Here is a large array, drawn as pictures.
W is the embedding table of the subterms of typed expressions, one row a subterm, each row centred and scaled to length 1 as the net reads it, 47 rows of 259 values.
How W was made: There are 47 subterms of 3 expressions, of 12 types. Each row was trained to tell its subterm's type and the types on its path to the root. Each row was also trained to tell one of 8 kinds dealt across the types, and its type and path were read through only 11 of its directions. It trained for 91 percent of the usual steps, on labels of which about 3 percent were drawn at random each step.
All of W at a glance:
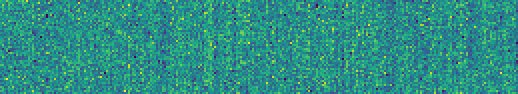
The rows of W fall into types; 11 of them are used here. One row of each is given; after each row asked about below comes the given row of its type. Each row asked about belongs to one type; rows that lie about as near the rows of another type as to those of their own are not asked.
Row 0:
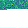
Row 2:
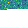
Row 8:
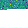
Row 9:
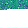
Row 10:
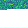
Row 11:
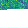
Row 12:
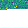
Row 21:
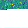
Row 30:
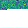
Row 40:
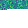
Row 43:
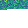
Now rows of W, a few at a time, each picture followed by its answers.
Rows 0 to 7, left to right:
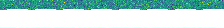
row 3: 11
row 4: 43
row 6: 11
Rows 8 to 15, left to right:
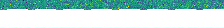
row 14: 30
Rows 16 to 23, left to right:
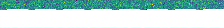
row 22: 9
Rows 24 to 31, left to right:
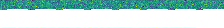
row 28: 2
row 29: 8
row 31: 9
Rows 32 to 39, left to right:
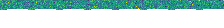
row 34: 8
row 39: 40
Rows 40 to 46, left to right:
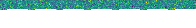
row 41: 11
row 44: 43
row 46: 12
